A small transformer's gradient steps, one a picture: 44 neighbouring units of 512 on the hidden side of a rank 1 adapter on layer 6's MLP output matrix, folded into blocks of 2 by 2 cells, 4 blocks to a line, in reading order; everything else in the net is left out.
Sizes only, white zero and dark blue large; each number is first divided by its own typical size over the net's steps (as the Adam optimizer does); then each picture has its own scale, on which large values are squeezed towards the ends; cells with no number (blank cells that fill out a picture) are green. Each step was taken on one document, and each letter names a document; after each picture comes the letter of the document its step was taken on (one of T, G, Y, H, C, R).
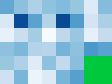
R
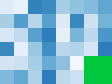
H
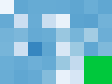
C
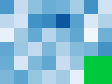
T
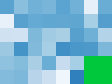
R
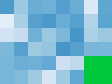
R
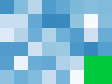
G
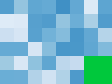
R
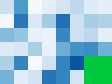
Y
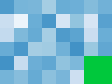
G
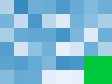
C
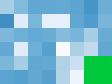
T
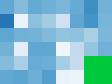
Y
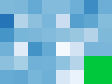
C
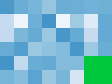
G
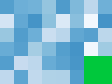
H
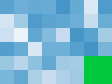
H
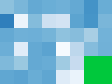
Y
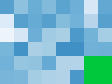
R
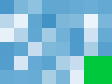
G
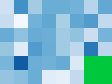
Y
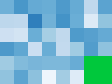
H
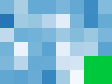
C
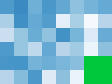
G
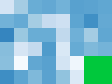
C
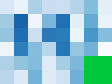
H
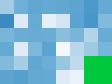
Y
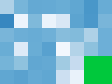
T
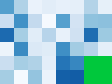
H
